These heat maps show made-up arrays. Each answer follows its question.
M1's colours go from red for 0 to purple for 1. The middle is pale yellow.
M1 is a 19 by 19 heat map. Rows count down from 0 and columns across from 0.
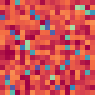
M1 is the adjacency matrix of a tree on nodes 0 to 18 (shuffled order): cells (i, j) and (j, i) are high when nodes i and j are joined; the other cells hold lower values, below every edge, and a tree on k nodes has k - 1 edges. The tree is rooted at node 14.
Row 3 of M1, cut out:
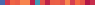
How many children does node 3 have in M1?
1
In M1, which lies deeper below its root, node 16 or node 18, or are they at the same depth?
node 16
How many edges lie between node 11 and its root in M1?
2
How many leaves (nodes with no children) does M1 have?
7
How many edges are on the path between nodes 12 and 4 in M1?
3
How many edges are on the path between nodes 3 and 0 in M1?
1
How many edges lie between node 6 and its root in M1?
3
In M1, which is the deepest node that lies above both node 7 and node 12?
13
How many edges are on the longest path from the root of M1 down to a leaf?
7
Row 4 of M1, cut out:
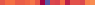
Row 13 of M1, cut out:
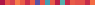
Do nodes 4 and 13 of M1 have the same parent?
yes
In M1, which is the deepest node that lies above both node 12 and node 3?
13
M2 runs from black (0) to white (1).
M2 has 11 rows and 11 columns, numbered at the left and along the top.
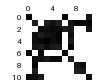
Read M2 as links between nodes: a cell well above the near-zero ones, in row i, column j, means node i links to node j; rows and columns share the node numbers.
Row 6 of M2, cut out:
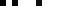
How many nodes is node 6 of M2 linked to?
8
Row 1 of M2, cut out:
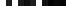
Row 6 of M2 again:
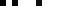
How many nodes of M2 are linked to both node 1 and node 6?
0
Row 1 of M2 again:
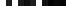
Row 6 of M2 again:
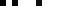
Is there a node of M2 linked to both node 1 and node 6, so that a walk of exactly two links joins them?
no
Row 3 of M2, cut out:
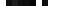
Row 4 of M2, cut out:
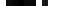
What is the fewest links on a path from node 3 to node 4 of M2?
2
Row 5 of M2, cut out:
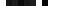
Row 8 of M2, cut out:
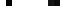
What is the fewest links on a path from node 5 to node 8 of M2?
1
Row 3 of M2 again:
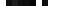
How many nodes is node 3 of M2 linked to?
5
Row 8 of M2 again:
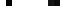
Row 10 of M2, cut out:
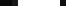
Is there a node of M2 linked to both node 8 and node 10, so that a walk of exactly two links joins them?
yes
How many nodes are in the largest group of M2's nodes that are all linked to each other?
4
